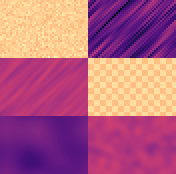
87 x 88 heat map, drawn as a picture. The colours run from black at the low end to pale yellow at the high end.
The table splits into 3 rows of 2 panels. Panel 1,1: very high, fine-grained, faint in contrast. Panel 1,2: low, slanting up to the right. Panel 2,1: middling, slanting up to the right, faint in contrast. Panel 2,2: very high, checkered, faint in contrast. Panel 3,1: low, smooth, faint in contrast. Panel 3,2: middling, blotchy, faint in contrast.
